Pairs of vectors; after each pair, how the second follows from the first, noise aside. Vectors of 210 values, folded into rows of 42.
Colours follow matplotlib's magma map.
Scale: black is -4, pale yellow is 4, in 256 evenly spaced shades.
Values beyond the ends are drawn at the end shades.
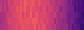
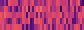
shuffled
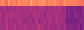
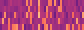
shuffled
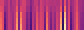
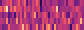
shuffled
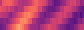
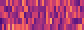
shuffled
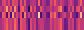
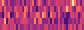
shuffled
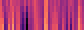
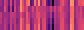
wrapped around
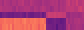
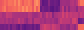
wrapped around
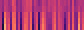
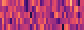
shuffled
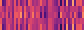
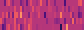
partly zeroed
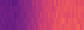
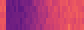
wrapped around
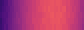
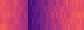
wrapped around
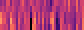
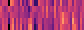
wrapped around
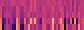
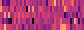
shuffled
